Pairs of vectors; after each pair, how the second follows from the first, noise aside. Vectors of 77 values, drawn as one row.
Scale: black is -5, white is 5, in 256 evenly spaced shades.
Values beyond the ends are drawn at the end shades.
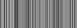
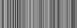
sign-scrambled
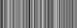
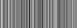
sign-scrambled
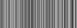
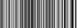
scaled up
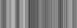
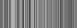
sign-scrambled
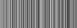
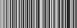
scaled up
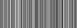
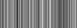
shuffled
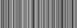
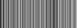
shuffled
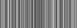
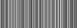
shuffled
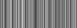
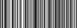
scaled up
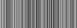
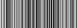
scaled up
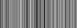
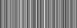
sign-scrambled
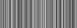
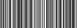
scaled up
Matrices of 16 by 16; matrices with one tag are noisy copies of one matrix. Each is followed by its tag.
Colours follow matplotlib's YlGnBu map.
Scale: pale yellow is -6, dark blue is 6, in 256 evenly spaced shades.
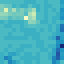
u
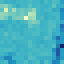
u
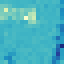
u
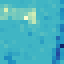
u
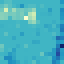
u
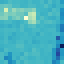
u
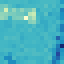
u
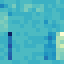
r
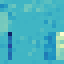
r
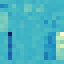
r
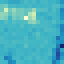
u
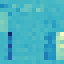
r
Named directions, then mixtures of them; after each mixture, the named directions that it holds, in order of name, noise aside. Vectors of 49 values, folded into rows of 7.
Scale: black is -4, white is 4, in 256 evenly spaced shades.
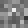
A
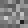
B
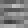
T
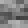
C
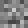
A, T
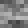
C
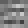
B, T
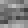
C, T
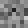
A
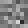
B, C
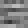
T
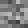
B, C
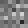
B, T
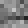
A, C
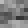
C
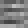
T
